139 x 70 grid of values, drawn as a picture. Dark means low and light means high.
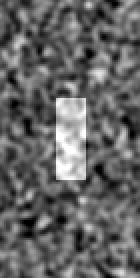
Odd patch: higher, in the centre. Grain: blotchy. Ninth with the highest average: centre. Slope: none. Average level on the scale: 40%.
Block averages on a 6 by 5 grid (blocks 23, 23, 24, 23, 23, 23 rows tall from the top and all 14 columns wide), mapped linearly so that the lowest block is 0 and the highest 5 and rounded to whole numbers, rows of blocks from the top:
00101 / 11111 / 00410 / 01501 / 00011 / 11101
